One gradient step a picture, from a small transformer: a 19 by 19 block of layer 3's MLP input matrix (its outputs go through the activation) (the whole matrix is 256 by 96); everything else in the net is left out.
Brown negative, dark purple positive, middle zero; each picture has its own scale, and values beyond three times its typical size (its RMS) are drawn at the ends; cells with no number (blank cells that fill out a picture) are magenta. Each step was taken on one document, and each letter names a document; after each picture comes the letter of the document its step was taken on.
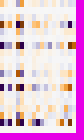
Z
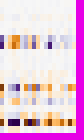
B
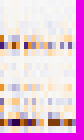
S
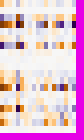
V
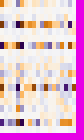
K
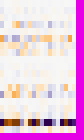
S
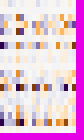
V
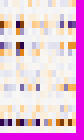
Z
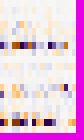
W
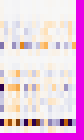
S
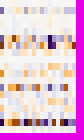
B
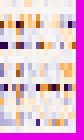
Z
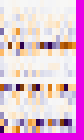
B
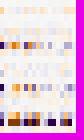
B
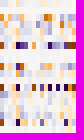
K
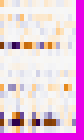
W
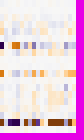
S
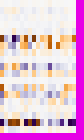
S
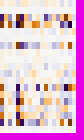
K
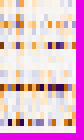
Z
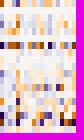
W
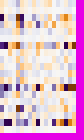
K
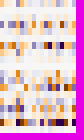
V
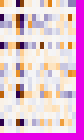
K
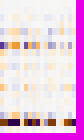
B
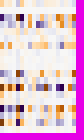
V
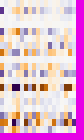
B
